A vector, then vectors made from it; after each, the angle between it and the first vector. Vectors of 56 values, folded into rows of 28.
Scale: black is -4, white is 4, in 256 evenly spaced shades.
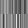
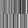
partly aligned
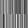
nearly parallel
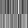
orthogonal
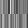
orthogonal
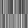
partly aligned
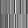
orthogonal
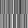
partly aligned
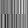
partly opposed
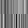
nearly opposite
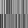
partly opposed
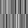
partly aligned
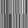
partly opposed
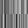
nearly opposite
